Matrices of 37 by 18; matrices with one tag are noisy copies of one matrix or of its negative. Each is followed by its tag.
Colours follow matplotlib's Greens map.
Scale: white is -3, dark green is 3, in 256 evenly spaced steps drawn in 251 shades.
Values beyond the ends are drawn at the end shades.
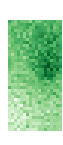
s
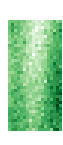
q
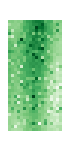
q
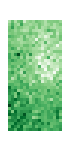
s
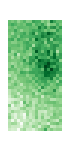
s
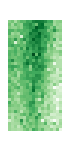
q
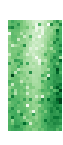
q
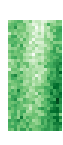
q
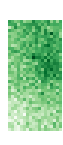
s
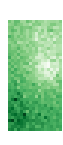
s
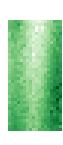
q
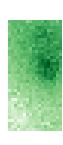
s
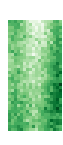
q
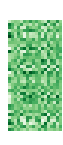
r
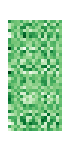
r
